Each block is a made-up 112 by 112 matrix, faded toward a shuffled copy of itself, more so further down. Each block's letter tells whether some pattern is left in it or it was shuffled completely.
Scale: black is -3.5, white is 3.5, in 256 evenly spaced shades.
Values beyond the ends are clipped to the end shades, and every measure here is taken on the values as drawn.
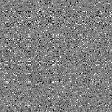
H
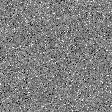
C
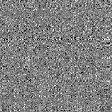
H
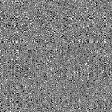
H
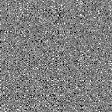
H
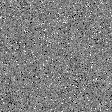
C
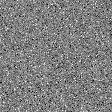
C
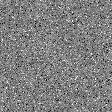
C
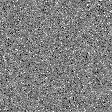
C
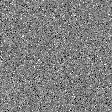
C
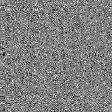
H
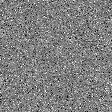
C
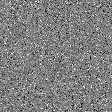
C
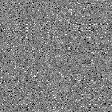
H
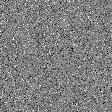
C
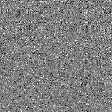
H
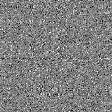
H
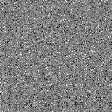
H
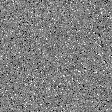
C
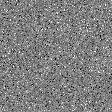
C
